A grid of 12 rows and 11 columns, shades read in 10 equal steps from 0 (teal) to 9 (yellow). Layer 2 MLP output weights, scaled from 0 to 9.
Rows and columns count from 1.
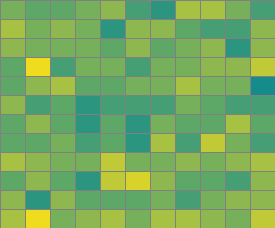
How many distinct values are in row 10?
6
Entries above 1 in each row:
10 10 10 11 10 10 9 10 11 10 10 11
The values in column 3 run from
2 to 6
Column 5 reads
5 1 3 4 3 2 3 3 7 7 3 6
